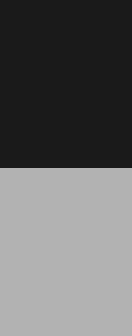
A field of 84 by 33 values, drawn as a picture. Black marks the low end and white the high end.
It is made of 2 by 1 panels. Panel 1,1: very low, flat. Panel 2,1: high, flat.
